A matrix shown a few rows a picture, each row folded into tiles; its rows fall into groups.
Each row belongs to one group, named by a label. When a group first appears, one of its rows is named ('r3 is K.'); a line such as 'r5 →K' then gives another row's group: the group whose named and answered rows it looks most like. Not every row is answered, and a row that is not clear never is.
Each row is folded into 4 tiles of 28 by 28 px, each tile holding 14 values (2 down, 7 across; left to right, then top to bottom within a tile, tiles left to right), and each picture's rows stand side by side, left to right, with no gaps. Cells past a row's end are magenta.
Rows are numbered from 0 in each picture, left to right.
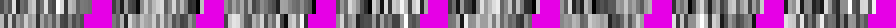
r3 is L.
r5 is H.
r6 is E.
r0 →E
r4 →E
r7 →L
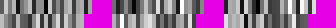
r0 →L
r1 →E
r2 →L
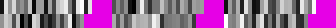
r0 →L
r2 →L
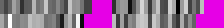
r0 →E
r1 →E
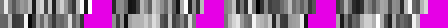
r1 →E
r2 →H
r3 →E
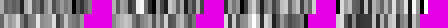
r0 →H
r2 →E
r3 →L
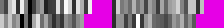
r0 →L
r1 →L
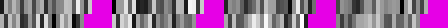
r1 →L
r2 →E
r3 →E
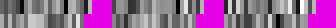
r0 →E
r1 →E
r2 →L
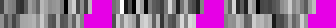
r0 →E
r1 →H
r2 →H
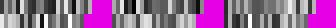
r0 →L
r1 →H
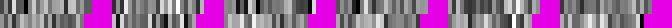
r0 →E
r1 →L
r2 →H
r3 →E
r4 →H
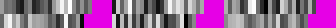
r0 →H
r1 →L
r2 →H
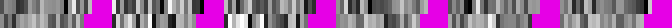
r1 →H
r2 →H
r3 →H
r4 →E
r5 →H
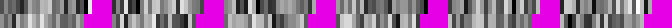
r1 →E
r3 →H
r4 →E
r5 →L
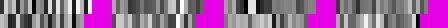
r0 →L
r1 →H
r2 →H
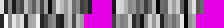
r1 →L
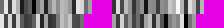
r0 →L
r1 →L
